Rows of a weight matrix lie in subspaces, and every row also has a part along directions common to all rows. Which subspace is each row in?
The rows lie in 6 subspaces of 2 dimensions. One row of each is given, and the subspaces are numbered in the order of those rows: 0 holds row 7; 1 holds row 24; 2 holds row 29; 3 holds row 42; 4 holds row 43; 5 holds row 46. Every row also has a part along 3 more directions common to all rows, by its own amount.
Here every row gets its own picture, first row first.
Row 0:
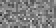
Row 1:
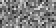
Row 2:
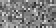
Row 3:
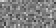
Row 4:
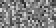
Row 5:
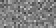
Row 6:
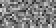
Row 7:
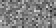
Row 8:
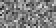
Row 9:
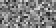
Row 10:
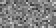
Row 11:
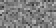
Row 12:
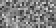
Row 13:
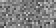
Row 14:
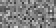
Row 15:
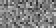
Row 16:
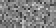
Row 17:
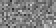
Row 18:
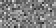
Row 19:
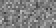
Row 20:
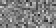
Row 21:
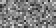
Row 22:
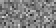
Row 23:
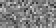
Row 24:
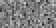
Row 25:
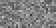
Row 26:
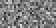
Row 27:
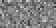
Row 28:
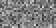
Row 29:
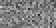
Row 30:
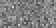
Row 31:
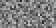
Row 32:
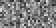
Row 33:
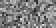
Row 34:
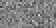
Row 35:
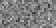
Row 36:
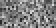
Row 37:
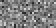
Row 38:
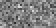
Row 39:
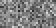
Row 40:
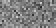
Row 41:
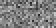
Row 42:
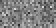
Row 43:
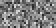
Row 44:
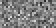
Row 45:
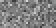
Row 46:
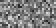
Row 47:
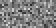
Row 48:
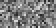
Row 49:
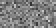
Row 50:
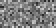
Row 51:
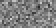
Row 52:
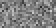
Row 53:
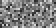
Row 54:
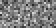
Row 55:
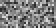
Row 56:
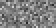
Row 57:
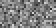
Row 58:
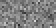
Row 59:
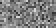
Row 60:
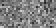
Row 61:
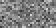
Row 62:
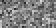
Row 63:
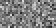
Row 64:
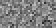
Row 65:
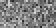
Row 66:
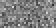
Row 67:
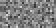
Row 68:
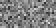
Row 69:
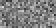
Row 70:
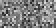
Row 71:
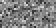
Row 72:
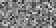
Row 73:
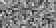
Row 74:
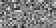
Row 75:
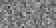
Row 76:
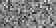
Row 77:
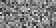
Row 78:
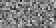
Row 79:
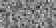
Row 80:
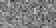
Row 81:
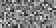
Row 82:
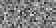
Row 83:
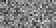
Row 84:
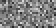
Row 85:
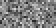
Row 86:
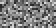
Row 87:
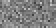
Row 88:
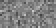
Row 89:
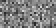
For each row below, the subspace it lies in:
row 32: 1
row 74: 4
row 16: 0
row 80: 0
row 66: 3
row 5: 3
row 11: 1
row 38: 5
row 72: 0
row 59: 0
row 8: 1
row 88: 1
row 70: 3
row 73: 1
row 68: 5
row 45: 0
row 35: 0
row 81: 4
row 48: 1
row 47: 4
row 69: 5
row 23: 5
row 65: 0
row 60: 3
